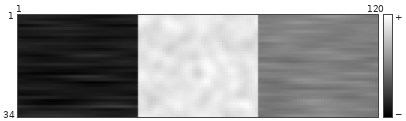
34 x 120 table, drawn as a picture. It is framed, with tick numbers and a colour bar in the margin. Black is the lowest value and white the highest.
The table splits into one row of 3 panels. Panel 1,1: very low, streaked across, faint in contrast. Panel 1,2: very high, blotchy, faint in contrast. Panel 1,3: middling, streaked across, faint in contrast.
